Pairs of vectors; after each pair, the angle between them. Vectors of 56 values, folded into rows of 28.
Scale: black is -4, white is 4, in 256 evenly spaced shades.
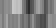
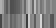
partly opposed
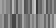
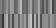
orthogonal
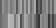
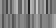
partly opposed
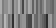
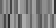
orthogonal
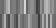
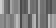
partly opposed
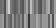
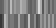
partly opposed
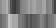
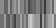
partly opposed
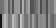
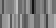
partly aligned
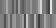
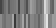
orthogonal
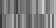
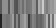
nearly parallel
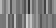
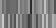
partly opposed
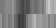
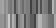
orthogonal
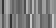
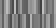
partly aligned
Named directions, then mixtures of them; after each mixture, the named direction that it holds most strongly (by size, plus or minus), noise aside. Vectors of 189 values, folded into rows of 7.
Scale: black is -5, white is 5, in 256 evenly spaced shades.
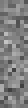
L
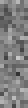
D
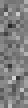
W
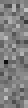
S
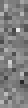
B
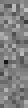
S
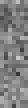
D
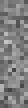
L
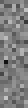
S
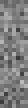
B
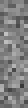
L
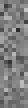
B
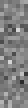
B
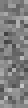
L
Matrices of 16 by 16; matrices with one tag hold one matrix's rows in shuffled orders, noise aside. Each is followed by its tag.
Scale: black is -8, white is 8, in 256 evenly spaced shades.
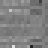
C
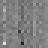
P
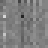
P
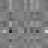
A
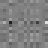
A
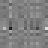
A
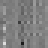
P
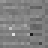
C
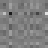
A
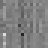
P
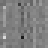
P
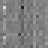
P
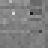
C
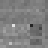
C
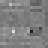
C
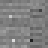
C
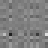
A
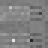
C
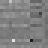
C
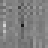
P
